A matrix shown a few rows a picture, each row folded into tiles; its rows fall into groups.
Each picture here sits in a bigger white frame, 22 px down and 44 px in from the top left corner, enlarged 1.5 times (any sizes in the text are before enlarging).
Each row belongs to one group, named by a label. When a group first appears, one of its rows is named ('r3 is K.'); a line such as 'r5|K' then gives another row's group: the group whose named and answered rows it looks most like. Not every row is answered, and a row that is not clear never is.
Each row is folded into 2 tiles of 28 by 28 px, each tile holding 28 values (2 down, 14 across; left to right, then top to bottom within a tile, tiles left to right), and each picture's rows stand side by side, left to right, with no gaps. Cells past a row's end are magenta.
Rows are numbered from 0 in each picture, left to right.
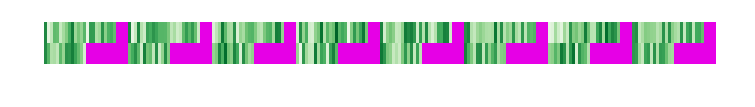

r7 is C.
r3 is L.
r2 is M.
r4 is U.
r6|M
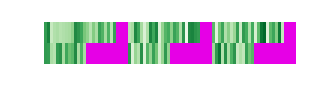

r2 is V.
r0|C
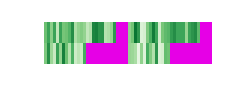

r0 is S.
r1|L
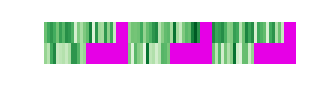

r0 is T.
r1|L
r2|V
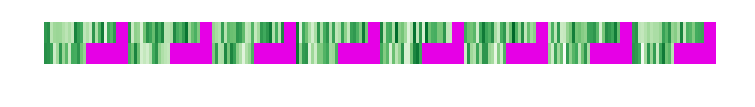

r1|U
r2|S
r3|U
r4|V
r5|S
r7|C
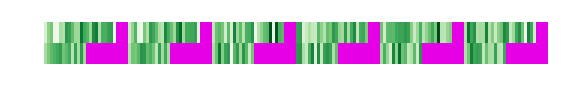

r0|M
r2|M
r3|C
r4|S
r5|M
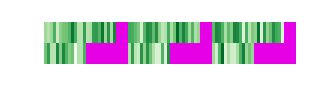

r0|S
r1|S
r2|T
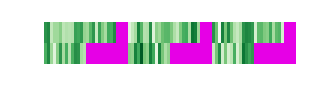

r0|C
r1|M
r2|V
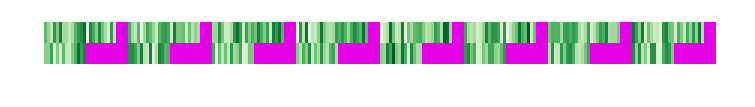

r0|V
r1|V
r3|L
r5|U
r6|S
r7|V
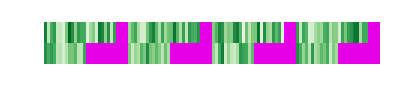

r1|L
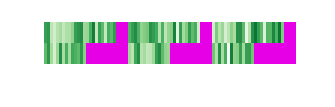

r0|C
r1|T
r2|L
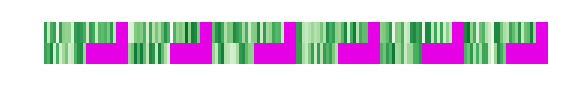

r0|V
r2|T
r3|C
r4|V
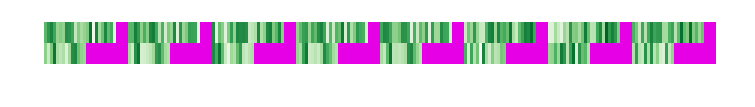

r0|T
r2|U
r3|T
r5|L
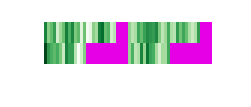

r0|U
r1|S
